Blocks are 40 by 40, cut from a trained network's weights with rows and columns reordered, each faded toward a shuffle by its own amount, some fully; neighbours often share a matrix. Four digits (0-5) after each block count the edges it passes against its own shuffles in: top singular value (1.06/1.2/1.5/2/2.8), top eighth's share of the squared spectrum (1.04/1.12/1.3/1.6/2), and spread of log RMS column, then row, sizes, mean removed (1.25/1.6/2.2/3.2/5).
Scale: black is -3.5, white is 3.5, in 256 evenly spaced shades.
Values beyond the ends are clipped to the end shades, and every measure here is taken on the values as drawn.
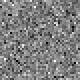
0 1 0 0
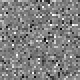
2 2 0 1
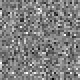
3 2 0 1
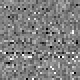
2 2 0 2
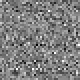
3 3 0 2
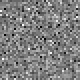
0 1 0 0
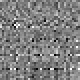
4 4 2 3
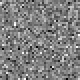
0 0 0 0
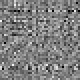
3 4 0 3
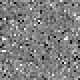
0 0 0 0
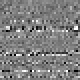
4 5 1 4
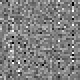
2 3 2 0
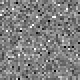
0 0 0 0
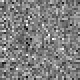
2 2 1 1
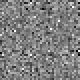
3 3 1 1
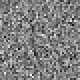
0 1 0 0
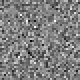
1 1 0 0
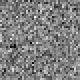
1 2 0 0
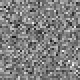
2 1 0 0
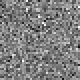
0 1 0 0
